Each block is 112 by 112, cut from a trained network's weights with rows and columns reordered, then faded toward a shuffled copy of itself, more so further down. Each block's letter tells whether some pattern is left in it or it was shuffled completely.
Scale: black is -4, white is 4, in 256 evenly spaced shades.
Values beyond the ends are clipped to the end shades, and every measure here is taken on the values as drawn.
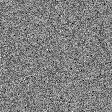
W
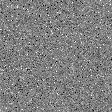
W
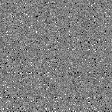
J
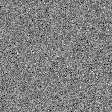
W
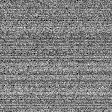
J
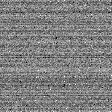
J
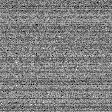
J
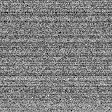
J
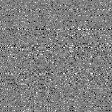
J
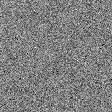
W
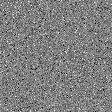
W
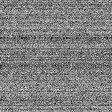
J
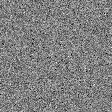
W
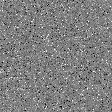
W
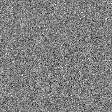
J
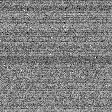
J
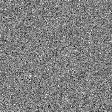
J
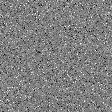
W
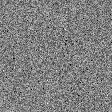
W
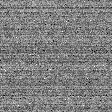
J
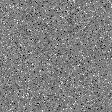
W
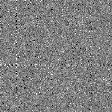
J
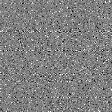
J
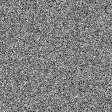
W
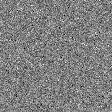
J
